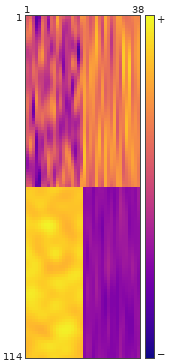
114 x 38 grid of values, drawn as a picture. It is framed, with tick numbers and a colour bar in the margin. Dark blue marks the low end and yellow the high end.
The table splits into 2 rows of 2 panels. Panel 1,1: middling, streaked downward, strong in contrast. Panel 1,2: high, streaked downward. Panel 2,1: very high, blotchy, faint in contrast. Panel 2,2: low, streaked downward, faint in contrast.
